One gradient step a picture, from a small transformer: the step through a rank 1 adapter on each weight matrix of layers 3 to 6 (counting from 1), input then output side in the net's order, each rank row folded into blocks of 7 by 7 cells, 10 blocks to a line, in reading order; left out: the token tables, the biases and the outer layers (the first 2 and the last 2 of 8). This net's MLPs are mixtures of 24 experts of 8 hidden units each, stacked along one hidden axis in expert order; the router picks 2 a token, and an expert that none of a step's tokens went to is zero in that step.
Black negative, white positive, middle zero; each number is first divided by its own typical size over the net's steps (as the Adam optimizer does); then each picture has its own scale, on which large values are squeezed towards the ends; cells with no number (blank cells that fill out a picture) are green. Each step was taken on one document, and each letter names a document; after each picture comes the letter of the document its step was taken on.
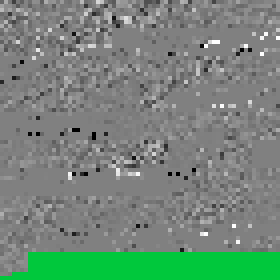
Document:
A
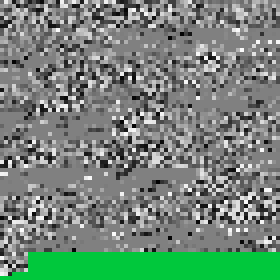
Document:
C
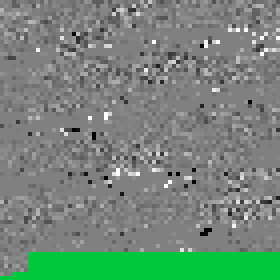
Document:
A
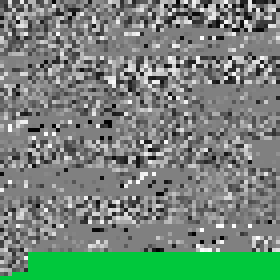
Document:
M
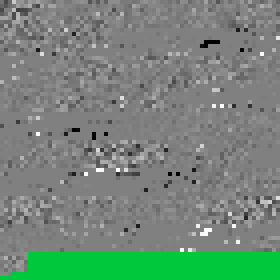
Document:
A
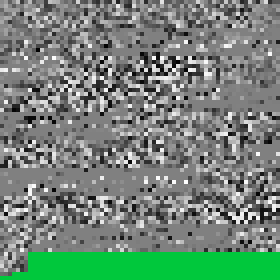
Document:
C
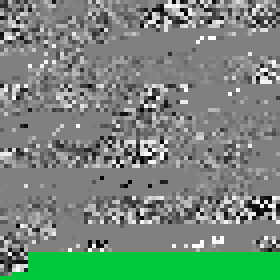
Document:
M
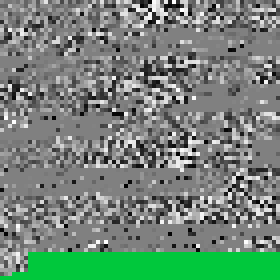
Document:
M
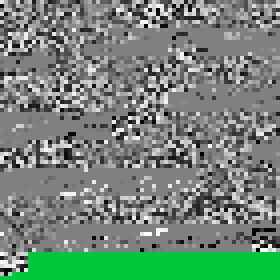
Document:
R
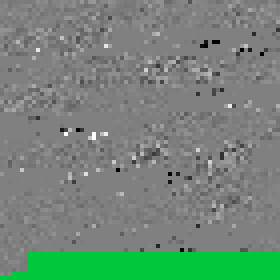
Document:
A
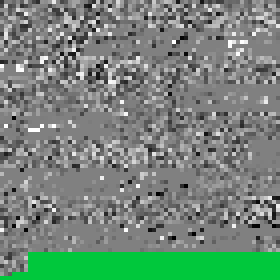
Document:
M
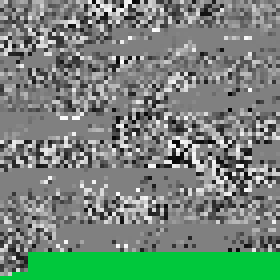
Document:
R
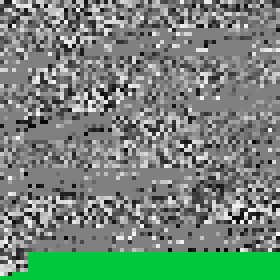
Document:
C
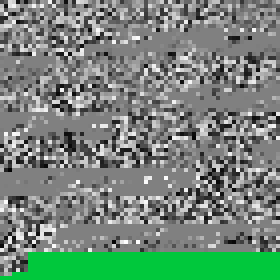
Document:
R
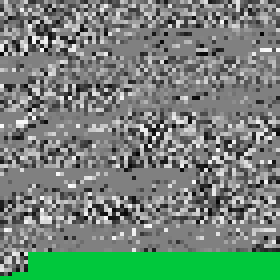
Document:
C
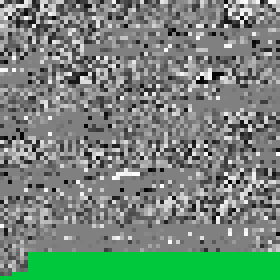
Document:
C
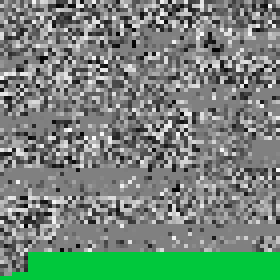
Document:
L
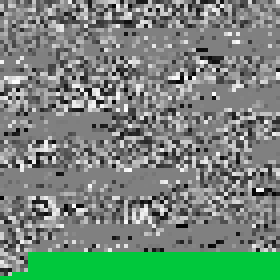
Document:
R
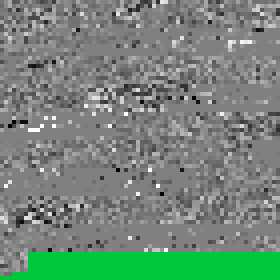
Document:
M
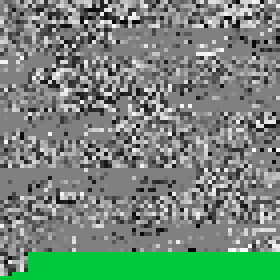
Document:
C
